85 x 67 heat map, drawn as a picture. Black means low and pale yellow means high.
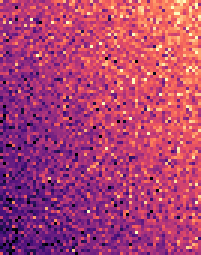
There is an overall slope up to the top right. There are no regular stripes. The histogram is bell-shaped. The ninth with the lowest average is the bottom left. The ninth with the highest average is the top right. Fine speckle covers the field.
